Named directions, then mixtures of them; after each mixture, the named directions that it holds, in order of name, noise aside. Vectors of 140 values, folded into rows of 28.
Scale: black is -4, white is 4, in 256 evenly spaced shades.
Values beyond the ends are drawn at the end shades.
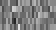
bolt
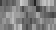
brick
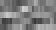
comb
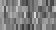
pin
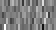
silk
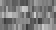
comb, pin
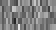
bolt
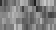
brick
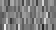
silk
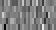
silk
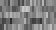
comb, silk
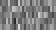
bolt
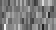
brick, silk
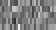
bolt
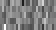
pin, silk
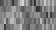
brick, silk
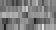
comb, silk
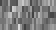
bolt, brick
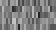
bolt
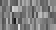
bolt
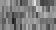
bolt, brick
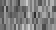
pin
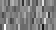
silk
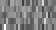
pin, silk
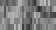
brick, pin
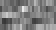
comb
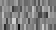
bolt, silk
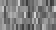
pin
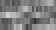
brick, comb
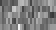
bolt, brick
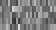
bolt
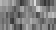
brick
